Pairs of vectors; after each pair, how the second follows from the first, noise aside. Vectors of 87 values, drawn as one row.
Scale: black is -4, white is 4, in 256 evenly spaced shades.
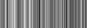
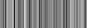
sign-scrambled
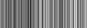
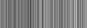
shrunk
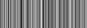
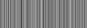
shrunk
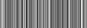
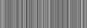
shrunk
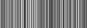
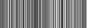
reversed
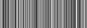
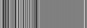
partly zeroed
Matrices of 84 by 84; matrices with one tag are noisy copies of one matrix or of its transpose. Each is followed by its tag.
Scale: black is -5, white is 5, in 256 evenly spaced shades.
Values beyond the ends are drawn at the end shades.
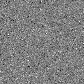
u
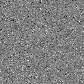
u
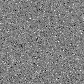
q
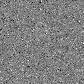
u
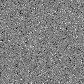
u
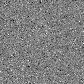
u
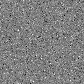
q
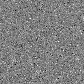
q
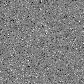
u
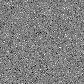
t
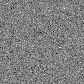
t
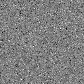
u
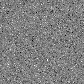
t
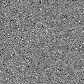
u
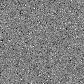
u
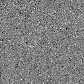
u
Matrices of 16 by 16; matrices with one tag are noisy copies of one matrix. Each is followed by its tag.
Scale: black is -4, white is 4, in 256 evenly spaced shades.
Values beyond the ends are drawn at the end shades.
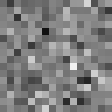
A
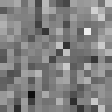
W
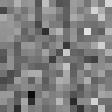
W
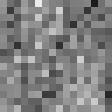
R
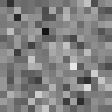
A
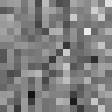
W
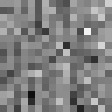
W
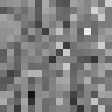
W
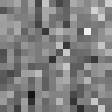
W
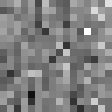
W
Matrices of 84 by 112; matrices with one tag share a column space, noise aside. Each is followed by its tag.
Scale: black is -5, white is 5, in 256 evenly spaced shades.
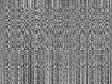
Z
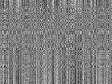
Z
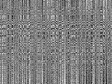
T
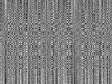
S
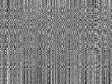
Z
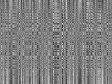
S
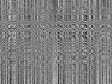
T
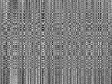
S
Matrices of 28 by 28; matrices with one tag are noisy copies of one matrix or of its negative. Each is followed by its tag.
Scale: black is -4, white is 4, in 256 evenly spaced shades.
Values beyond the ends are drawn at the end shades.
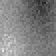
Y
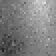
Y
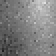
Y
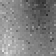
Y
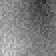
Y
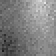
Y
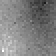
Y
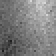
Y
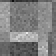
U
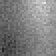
Y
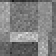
U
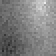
Y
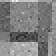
U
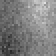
Y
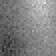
Y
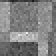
U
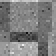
U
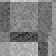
U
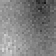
Y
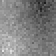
Y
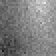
Y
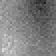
Y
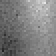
Y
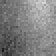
Y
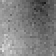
Y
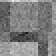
U
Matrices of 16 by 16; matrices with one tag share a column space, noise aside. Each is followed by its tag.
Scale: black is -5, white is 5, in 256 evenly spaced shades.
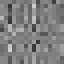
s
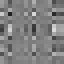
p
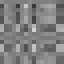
s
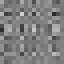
p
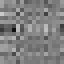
p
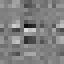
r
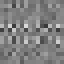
r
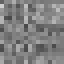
s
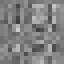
s
